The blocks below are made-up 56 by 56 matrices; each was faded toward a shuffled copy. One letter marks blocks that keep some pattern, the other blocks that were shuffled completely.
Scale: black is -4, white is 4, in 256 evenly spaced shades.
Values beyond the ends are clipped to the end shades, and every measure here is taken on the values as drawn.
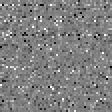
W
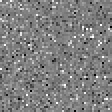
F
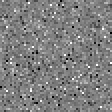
F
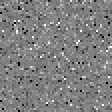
F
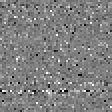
W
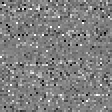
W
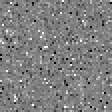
F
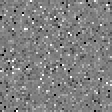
F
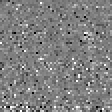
W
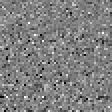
W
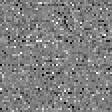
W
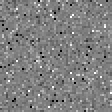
F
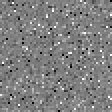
F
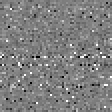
W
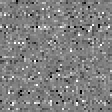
W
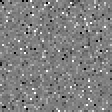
F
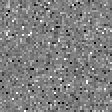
F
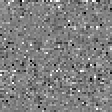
W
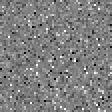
F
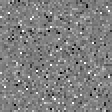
F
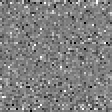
W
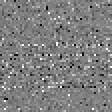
W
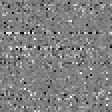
W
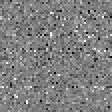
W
